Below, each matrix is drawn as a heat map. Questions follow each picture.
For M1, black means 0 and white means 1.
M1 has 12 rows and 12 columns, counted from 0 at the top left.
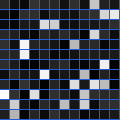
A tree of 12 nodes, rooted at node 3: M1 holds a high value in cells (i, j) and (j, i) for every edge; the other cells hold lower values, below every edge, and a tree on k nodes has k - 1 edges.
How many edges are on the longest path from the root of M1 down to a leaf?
6
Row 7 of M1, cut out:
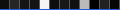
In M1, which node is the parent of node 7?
8
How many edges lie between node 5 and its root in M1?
6
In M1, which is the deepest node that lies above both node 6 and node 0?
9
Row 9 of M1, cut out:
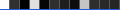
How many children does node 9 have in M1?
2
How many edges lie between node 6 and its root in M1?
4
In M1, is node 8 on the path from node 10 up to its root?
yes
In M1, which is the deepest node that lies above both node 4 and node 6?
8
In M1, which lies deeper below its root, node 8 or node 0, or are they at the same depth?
the same depth
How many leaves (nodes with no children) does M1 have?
4
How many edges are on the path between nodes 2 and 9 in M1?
4
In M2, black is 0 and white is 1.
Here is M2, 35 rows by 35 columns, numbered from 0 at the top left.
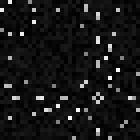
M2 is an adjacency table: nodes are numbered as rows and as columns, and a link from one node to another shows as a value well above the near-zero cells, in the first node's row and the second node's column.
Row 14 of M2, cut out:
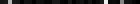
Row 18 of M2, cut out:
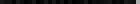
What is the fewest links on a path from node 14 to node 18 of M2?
5
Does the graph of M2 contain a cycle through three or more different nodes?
no
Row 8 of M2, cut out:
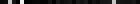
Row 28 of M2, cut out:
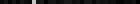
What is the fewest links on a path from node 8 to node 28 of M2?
1
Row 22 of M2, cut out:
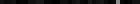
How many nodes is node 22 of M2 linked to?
1
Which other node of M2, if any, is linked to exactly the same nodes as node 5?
node 28
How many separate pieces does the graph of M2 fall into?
2
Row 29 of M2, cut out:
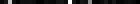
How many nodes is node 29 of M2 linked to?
3
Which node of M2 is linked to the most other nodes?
node 24
